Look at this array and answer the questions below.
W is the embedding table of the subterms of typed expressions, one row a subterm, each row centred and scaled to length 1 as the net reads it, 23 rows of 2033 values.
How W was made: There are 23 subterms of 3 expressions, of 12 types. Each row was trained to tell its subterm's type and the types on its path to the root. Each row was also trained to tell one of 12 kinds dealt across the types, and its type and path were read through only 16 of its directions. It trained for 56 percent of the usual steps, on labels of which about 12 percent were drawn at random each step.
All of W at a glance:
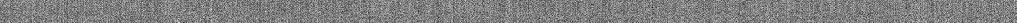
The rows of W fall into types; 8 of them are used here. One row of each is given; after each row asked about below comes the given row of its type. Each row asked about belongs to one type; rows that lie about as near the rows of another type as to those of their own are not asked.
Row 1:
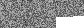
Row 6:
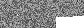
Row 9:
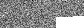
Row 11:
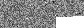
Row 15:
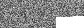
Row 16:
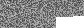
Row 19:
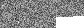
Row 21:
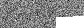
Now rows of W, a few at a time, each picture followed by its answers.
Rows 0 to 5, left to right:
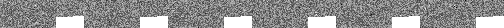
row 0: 21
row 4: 9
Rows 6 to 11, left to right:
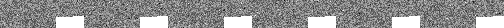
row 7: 19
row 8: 6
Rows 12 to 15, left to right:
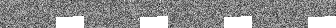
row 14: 11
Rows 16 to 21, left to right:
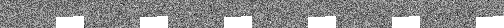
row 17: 1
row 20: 21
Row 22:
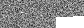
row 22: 16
